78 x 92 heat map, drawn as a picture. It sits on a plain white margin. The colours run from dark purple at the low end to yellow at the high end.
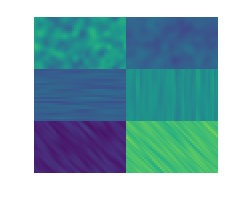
The table splits into 3 rows of 2 panels. Panel 1,1: middling, blotchy. Panel 1,2: low, blotchy, faint in contrast. Panel 2,1: low, streaked across, faint in contrast. Panel 2,2: middling, streaked downward, faint in contrast. Panel 3,1: very low, slanting down to the right, faint in contrast. Panel 3,2: high, slanting down to the right, faint in contrast.
